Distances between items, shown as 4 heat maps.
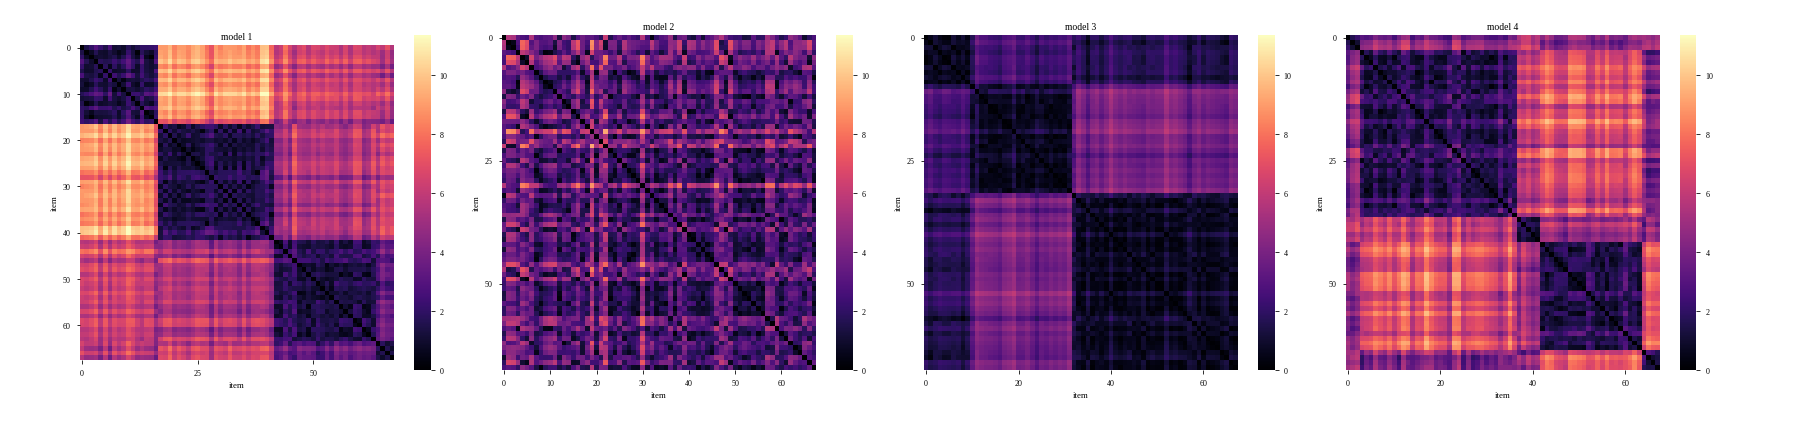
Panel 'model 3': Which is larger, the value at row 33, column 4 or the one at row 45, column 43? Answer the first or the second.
the first
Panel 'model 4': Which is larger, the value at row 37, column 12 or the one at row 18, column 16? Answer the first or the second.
the first
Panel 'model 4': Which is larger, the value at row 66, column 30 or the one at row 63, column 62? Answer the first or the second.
the first
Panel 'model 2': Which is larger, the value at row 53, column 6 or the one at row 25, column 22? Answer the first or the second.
the first
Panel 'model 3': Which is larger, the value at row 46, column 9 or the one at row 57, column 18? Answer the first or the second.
the second
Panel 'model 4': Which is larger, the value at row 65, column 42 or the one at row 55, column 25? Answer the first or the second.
the first
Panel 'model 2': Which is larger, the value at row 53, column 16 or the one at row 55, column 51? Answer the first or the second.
the first
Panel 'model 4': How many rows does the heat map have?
68
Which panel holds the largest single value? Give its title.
model 1
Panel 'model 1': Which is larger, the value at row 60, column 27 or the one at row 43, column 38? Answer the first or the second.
the first
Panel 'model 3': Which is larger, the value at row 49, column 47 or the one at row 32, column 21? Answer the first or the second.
the second
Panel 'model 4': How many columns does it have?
68
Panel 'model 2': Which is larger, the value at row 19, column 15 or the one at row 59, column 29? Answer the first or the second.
the first
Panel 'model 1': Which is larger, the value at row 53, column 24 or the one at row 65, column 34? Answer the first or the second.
the second
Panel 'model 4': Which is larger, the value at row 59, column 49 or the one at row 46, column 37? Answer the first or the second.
the second
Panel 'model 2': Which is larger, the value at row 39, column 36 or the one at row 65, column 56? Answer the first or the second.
the first
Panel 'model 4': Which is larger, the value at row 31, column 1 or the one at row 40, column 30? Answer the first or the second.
the second
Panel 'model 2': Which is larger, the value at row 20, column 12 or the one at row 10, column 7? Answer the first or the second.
the second
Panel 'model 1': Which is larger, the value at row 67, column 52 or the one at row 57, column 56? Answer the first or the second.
the first
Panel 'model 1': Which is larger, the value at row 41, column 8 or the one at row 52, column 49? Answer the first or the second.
the first
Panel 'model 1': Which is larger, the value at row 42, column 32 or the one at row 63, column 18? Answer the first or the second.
the second
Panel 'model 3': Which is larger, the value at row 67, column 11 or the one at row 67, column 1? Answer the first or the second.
the first
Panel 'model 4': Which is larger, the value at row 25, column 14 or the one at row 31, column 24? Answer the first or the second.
the second
